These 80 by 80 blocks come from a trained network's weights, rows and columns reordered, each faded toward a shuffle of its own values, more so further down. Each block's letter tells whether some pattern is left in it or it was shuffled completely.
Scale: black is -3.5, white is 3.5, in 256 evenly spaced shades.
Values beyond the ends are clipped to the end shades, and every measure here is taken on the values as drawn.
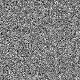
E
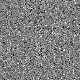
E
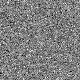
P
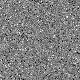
P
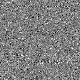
E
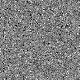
E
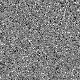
E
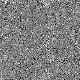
E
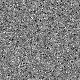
P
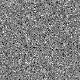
E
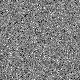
P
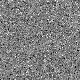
P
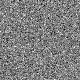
P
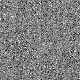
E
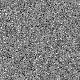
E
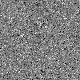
P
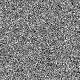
P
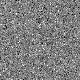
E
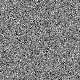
P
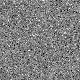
P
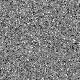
P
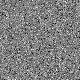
P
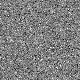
P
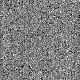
E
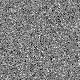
P
